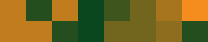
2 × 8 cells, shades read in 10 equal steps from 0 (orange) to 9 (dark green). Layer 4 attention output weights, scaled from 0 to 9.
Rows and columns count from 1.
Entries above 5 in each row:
3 3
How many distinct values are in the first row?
7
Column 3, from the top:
2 8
